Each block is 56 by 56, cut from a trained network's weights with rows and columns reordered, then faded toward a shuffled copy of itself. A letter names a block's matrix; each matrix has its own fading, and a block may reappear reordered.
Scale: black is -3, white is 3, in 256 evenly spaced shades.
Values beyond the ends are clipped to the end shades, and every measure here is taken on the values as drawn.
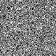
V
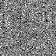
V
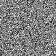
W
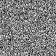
W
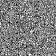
V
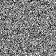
W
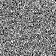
W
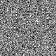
V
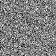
W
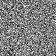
W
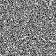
W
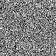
W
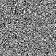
W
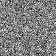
W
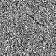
W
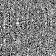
V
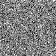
W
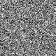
W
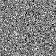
V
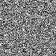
W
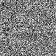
W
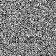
W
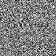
W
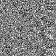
V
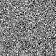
V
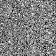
V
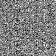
V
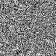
W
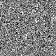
W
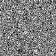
V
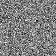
W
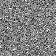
V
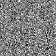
V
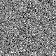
V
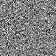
V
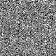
V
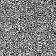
V
